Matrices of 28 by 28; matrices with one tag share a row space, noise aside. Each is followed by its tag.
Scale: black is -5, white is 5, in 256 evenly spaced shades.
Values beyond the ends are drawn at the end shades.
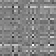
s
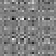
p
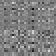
p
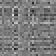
s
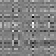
s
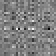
p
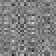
p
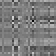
s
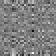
p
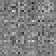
p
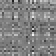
s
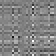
s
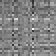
s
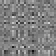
p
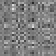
p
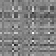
s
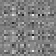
p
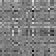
s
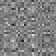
p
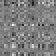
p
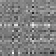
s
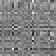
s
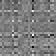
s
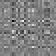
p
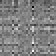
s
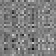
p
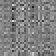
p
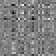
p
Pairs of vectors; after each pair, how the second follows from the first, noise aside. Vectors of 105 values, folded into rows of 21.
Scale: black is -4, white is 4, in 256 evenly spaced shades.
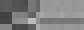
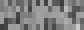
shuffled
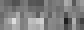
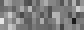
shuffled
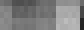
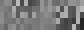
sign-scrambled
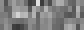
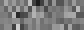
sign-scrambled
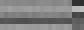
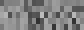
shuffled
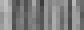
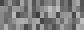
shuffled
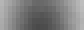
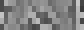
sign-scrambled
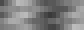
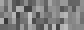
shuffled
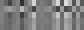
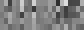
sign-scrambled
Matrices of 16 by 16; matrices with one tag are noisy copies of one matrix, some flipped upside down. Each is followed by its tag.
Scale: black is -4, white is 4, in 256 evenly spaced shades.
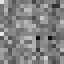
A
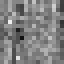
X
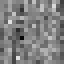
X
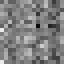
A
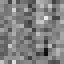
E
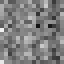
A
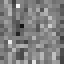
X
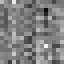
E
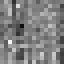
X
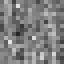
X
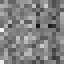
A
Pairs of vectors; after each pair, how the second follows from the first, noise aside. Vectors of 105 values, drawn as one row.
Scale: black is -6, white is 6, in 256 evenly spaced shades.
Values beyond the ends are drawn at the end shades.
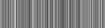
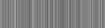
shrunk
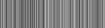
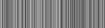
reversed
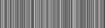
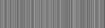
shrunk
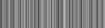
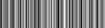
scaled up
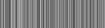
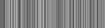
sign-scrambled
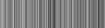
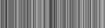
reversed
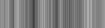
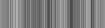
reversed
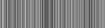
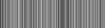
wrapped around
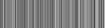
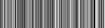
scaled up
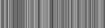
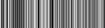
scaled up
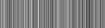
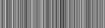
wrapped around
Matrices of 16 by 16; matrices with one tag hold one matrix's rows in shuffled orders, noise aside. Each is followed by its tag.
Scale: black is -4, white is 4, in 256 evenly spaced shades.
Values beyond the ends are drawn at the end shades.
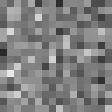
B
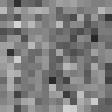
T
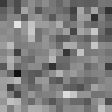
T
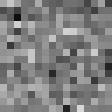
T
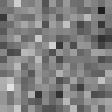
B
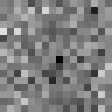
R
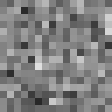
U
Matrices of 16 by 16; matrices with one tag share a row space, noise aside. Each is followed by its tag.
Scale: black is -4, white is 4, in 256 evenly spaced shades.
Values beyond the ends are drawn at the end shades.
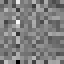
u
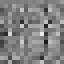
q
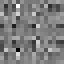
u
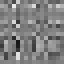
u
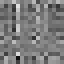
u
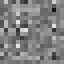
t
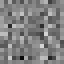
q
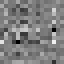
t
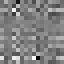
u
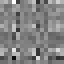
u
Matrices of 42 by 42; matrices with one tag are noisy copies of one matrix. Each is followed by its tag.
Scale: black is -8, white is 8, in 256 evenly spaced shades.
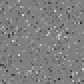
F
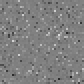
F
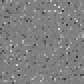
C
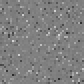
F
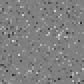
F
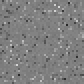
C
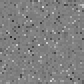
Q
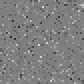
Q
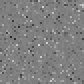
Q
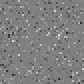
F
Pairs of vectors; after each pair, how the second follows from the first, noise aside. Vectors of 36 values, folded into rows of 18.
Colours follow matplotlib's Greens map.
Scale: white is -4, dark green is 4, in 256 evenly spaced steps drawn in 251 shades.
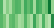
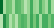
wrapped around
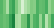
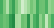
copied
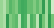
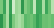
wrapped around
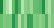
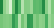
copied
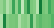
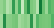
copied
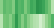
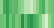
wrapped around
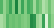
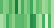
copied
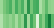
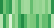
wrapped around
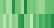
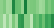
copied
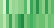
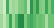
copied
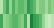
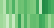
wrapped around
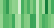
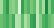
copied
